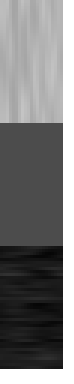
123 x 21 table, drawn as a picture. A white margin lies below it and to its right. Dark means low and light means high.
It is made of 3 by 1 panels. Panel 1,1: high, streaked downward, faint in contrast. Panel 2,1: low, flat. Panel 3,1: very low, streaked across, faint in contrast.
